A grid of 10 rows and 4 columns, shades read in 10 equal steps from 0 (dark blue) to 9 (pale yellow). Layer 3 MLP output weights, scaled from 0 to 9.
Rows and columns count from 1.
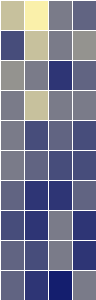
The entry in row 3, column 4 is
3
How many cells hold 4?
11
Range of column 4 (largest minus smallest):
4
